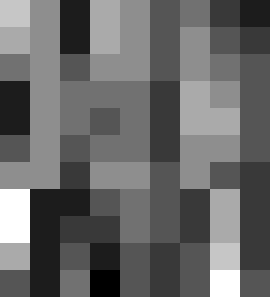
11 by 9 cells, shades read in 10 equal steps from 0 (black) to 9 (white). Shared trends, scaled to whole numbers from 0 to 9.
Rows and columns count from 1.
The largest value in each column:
9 5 4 6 5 3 6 9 3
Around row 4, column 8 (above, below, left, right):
4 6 6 3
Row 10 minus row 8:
-3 0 2 -2 -1 -1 1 1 0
